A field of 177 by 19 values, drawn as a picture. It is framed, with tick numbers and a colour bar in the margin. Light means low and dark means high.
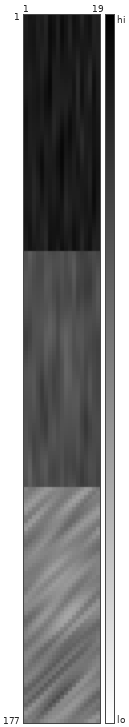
It is made of 3 by 1 panels. Panel 1,1: very high, streaked downward, faint in contrast. Panel 2,1: high, streaked downward, faint in contrast. Panel 3,1: middling, slanting up to the right.
